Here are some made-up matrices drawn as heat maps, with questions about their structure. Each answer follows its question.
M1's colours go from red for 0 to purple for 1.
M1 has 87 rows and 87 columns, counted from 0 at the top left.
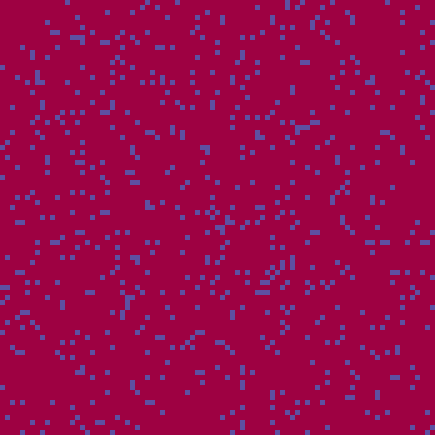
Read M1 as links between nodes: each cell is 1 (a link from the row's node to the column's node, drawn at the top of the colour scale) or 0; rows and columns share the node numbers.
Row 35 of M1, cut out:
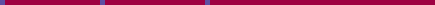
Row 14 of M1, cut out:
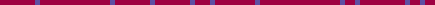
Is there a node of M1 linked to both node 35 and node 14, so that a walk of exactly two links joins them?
no
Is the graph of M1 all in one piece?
yes
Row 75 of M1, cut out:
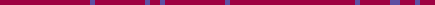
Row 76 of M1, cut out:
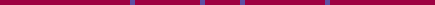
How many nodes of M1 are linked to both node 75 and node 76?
0
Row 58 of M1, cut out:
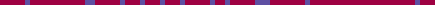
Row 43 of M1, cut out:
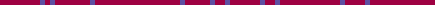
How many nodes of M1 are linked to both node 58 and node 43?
5
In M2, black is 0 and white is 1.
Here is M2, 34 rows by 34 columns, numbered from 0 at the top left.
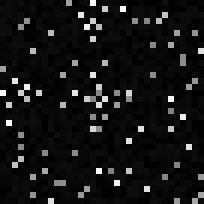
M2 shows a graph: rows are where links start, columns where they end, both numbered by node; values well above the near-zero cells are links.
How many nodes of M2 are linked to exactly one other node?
8
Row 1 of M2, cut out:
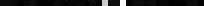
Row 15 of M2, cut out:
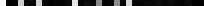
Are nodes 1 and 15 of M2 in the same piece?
yes
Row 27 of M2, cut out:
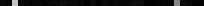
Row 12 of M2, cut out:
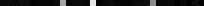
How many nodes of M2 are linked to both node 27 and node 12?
0
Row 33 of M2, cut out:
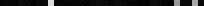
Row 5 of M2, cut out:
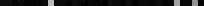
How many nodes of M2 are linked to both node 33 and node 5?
3
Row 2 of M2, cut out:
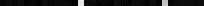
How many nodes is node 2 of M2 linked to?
2
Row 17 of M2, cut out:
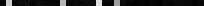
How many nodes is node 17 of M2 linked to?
4
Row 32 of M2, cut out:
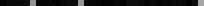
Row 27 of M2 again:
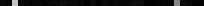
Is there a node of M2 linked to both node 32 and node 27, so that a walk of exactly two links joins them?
no
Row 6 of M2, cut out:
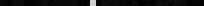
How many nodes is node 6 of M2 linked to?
1
